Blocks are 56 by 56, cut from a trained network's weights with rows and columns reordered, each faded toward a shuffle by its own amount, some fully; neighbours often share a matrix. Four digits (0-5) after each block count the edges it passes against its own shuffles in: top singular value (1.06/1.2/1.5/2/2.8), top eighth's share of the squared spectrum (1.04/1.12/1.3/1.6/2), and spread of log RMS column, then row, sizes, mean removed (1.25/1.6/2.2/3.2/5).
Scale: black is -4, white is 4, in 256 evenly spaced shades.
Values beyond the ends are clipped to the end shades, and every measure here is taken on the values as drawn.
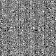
3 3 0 2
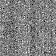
2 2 0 1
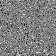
0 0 0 0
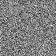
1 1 0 0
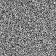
2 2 0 0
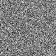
2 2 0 0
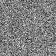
0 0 0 0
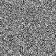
2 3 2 0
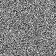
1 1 0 0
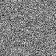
2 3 0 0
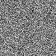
1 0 0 0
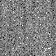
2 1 0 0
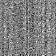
3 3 1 2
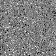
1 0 0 0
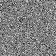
0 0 0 0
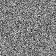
0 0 0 0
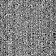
3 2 1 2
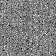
1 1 0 0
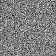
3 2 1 0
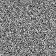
0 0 0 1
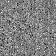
0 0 0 0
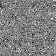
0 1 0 0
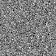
2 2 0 0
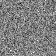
0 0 0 0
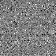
1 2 2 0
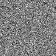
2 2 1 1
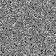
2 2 0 0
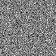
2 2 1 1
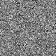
1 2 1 0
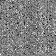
2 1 0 1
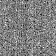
2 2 0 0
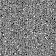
1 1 0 0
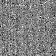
2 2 0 1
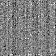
3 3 1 2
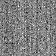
3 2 0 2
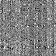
3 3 0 3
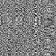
4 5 3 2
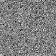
3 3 1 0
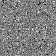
1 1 1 0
